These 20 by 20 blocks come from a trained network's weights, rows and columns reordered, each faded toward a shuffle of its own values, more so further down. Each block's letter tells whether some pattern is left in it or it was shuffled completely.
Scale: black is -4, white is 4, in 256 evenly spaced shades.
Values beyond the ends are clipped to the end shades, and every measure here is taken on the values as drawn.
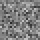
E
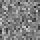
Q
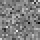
E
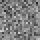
E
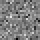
E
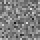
E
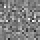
Q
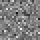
E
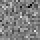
E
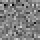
Q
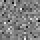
E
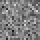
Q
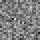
E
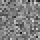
Q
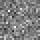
E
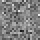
Q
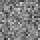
E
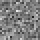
E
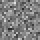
E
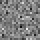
E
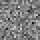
E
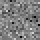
E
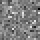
E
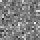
E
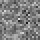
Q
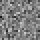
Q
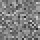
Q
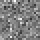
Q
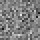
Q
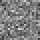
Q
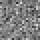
E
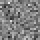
Q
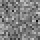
E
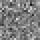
Q
